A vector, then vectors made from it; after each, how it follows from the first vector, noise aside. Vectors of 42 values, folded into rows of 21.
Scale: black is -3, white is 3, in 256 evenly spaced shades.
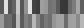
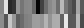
wrapped around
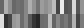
wrapped around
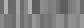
shrunk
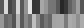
copied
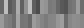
shrunk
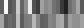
copied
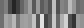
wrapped around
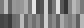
wrapped around
